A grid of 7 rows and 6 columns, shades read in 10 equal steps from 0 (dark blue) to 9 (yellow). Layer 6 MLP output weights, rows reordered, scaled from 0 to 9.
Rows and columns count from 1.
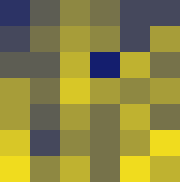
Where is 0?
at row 3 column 4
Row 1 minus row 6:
-7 1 0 0 -4 -7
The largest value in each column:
9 5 8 6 9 9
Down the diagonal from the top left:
1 4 7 6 7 9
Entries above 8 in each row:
0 0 0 0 0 1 2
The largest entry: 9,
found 3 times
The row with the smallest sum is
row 1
